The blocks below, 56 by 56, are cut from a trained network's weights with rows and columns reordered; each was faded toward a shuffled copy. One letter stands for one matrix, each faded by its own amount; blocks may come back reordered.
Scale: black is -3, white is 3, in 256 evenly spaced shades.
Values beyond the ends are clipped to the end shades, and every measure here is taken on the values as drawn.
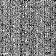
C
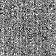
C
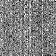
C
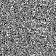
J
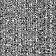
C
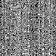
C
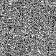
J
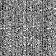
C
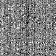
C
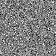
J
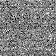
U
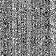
C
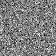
J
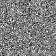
J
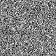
J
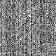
C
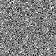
J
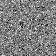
J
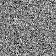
J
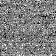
U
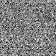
U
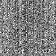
C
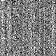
C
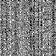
C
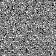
U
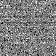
U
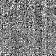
C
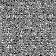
U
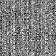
C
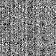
C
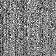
C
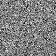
J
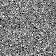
J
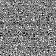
U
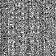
C
